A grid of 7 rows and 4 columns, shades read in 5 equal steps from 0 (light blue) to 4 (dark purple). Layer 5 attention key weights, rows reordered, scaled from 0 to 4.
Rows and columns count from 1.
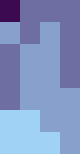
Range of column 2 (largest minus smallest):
2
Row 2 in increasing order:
1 1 2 2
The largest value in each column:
4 2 2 2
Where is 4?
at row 1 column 1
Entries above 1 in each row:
4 2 2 2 1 0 0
